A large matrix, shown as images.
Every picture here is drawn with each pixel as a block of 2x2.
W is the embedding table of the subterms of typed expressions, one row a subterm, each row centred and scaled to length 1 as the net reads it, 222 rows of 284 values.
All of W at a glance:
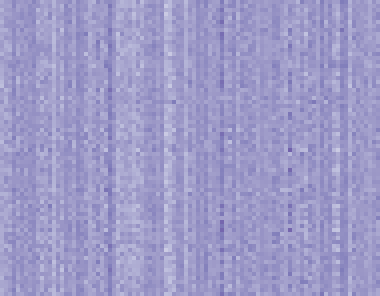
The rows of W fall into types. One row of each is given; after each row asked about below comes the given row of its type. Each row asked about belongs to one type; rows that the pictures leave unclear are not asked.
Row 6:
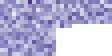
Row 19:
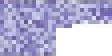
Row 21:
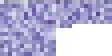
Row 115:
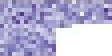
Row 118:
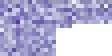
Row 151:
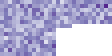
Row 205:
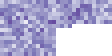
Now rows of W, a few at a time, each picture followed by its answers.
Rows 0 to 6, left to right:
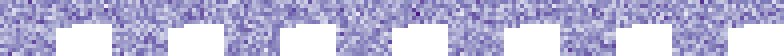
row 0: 115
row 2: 205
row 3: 151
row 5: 151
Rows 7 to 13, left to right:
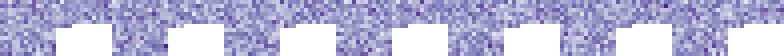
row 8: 205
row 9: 6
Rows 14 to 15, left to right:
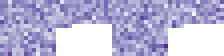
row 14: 115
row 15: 6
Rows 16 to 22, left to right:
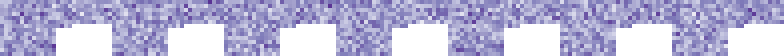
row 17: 19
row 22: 21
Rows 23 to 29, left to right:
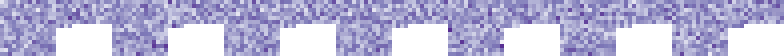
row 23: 205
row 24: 6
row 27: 115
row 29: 118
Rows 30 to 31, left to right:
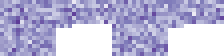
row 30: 118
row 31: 115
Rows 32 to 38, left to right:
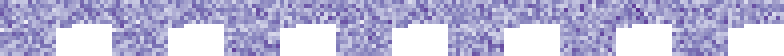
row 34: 151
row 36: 115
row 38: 151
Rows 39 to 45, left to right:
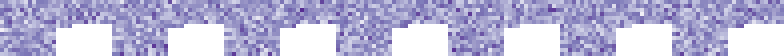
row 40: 205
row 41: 205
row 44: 115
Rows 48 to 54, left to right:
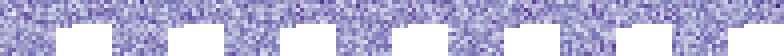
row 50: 19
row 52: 151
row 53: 21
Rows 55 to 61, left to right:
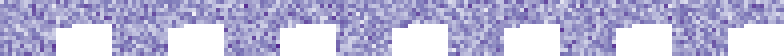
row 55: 21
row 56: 115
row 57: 151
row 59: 205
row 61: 205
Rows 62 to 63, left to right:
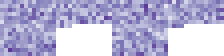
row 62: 151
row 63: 21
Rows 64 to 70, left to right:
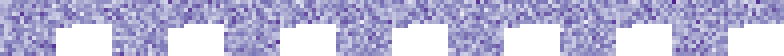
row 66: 118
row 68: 6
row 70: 19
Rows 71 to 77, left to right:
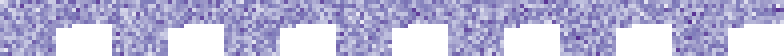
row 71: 205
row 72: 21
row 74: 21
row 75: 19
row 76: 6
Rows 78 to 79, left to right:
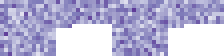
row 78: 21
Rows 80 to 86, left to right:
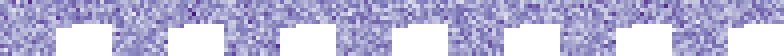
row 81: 151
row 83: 118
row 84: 205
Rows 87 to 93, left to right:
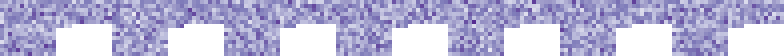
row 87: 115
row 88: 21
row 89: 21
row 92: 115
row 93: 151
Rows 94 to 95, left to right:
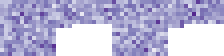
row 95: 19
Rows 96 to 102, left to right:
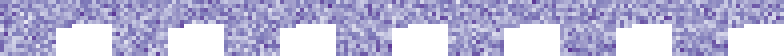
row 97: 19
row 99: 21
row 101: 151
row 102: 151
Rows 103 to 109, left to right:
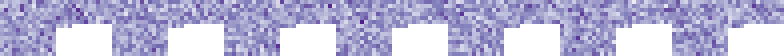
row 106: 19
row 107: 205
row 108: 19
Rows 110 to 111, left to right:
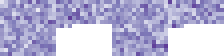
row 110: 205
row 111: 6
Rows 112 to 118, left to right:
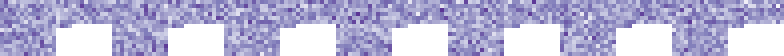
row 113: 21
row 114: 118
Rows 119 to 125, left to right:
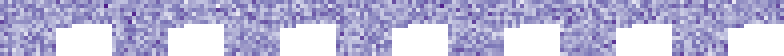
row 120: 205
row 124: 118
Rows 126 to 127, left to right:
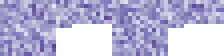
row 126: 21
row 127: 205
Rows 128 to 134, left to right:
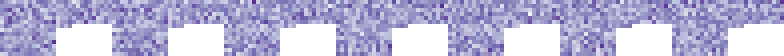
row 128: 118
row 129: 151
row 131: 21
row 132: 115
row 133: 19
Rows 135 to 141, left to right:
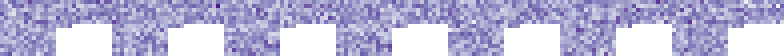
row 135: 19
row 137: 151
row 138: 115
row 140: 19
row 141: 118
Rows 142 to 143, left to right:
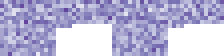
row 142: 118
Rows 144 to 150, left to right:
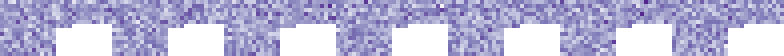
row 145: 205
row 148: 21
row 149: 118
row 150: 118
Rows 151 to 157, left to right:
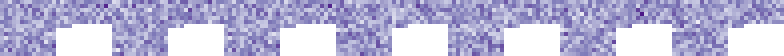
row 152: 205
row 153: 151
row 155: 115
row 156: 151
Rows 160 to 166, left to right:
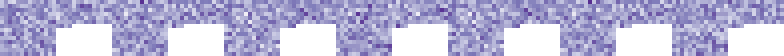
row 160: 205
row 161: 6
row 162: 21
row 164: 21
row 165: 6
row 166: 115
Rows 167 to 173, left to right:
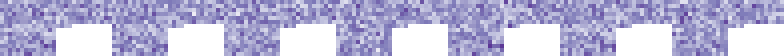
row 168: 115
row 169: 118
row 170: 205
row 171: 6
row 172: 115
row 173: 205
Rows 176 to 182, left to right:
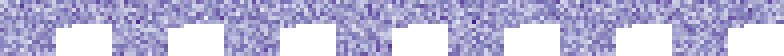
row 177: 115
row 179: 21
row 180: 19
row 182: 205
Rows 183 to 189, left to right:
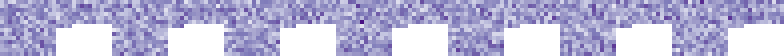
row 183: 205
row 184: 21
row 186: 151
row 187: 151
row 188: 21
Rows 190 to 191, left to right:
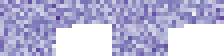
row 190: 118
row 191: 115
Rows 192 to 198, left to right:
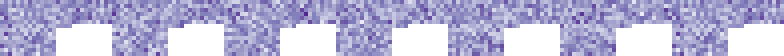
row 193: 19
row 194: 205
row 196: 115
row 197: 115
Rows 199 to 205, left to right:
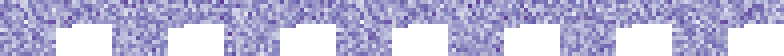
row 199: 21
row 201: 21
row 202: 21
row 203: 151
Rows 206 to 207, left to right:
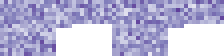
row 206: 115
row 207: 118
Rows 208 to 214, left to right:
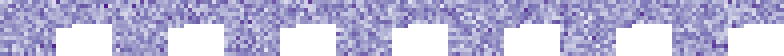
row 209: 151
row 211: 21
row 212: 205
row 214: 6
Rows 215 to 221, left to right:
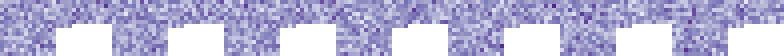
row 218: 205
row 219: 151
